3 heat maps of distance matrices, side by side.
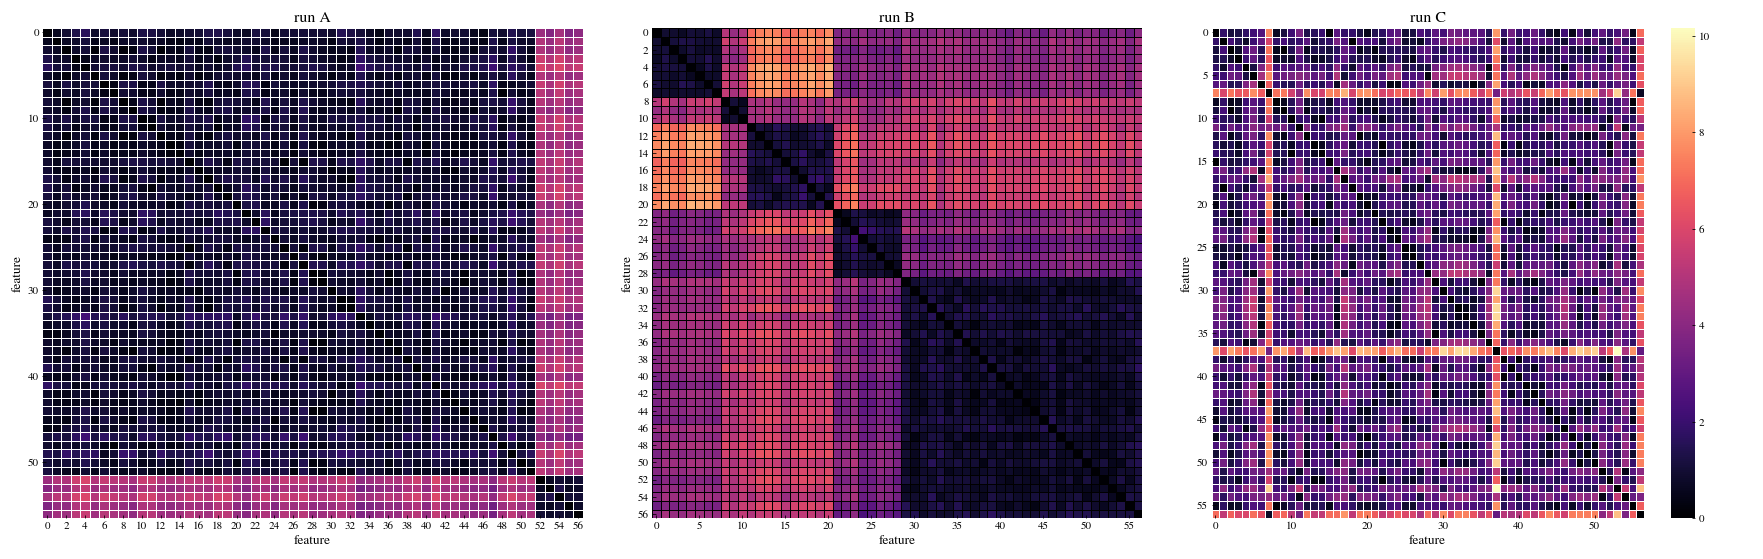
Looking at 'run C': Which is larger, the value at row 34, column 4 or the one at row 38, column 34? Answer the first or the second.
the first
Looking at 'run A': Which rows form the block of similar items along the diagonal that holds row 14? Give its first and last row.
0 to 51
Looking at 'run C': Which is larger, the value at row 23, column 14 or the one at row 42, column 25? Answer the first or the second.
the second
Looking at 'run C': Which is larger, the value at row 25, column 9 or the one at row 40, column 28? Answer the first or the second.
the second
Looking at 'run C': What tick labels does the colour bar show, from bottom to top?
0, 2, 4, 6, 8, 10
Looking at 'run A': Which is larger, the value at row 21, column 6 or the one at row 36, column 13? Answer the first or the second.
the first
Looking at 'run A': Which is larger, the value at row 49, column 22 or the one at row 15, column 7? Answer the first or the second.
the first
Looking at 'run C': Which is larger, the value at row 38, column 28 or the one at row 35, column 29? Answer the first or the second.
the first
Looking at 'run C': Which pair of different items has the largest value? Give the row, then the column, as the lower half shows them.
53, 37
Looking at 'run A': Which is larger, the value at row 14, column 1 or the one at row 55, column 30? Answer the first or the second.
the second
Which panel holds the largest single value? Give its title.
run C
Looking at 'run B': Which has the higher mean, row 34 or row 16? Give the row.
16
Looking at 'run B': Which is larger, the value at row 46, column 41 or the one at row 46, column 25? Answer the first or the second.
the second
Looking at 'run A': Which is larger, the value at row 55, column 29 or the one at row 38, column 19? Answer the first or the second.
the first
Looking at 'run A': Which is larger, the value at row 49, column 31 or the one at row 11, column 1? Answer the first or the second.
the first
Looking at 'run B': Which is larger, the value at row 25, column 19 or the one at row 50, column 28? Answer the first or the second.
the first
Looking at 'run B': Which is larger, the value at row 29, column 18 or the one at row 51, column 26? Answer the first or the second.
the first
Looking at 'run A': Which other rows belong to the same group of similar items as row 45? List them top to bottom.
0, 1, 2, 3, 4, 5, 6, 7, 8, 9, 10, 11, 12, 13, 14, 15, 16, 17, 18, 19, 20, 21, 22, 23, 24, 25, 26, 27, 28, 29, 30, 31, 32, 33, 34, 35, 36, 37, 38, 39, 40, 41, 42, 43, 44, 46, 47, 48, 49, 50, 51
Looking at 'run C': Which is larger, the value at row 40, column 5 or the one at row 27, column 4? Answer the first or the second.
the first
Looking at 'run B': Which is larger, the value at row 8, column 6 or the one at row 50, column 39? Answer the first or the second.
the first
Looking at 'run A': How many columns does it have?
57
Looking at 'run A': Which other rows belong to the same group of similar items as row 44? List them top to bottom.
0, 1, 2, 3, 4, 5, 6, 7, 8, 9, 10, 11, 12, 13, 14, 15, 16, 17, 18, 19, 20, 21, 22, 23, 24, 25, 26, 27, 28, 29, 30, 31, 32, 33, 34, 35, 36, 37, 38, 39, 40, 41, 42, 43, 45, 46, 47, 48, 49, 50, 51
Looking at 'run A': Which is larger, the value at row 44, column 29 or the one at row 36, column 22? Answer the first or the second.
the second
